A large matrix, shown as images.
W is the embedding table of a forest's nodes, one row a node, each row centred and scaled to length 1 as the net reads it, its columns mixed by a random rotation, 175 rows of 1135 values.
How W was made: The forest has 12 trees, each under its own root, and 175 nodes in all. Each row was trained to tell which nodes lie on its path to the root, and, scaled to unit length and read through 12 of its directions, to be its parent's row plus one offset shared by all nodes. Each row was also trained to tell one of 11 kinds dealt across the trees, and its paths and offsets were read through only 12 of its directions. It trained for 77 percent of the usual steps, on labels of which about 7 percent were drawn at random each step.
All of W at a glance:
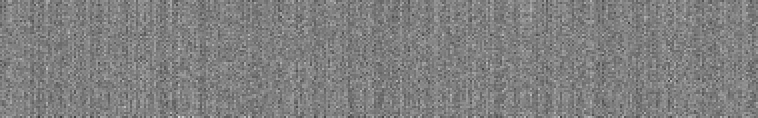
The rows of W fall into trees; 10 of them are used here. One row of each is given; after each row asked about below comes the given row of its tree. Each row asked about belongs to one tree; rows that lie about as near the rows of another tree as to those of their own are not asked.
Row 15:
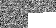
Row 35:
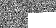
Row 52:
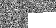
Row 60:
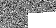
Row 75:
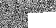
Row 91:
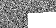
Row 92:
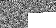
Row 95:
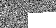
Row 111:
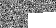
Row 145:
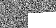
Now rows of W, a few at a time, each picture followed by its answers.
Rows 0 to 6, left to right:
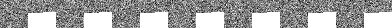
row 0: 111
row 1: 111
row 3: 35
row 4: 52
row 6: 95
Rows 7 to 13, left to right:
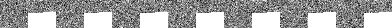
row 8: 60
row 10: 95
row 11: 52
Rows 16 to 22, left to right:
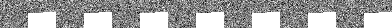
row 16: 35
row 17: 92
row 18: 75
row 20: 60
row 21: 60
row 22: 111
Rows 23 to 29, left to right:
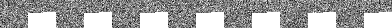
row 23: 60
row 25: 91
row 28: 91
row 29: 111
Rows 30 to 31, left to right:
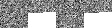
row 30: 15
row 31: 111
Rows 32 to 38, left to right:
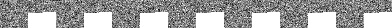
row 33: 60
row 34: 145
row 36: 60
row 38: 91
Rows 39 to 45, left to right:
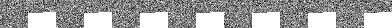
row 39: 111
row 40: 15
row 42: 145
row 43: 95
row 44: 145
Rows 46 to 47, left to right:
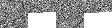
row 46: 52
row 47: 35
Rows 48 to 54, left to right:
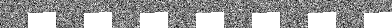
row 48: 95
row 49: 91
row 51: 75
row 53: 75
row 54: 95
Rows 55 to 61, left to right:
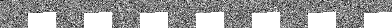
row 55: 111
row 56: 95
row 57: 52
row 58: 75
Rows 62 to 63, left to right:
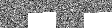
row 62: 95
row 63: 35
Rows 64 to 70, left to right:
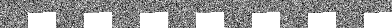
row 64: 95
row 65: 75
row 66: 60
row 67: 60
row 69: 35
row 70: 91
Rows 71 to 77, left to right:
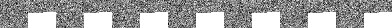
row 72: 91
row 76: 52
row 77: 35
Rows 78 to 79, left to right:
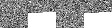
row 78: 91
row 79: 92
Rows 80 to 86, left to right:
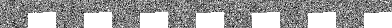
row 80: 35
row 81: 75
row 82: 111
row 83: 111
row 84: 91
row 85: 75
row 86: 111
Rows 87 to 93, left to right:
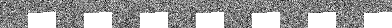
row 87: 60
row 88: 75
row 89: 91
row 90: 91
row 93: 60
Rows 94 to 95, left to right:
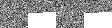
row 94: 111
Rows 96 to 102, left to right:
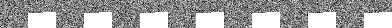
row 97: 92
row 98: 60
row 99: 145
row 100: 35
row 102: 92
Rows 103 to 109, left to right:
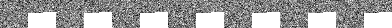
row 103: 92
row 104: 95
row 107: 95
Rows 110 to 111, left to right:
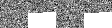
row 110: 95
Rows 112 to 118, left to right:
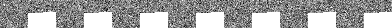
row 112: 35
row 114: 111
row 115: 145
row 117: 91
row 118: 91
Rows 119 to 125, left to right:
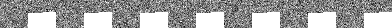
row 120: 111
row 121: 95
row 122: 111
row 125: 95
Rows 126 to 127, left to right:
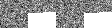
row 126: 91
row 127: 60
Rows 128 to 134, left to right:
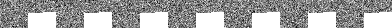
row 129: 95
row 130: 75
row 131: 60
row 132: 15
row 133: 60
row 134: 111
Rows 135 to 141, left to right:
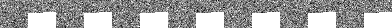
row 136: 91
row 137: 75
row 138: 52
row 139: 111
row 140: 35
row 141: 60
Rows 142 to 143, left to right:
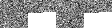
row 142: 35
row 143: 52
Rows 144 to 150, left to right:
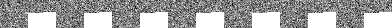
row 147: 92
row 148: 60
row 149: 145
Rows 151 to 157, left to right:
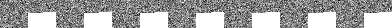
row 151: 60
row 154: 111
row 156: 35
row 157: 35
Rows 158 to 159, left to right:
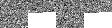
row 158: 95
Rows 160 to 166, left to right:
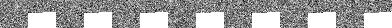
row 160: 35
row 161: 60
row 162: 35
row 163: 75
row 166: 75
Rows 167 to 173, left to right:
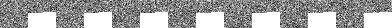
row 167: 35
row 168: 95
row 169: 111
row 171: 91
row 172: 145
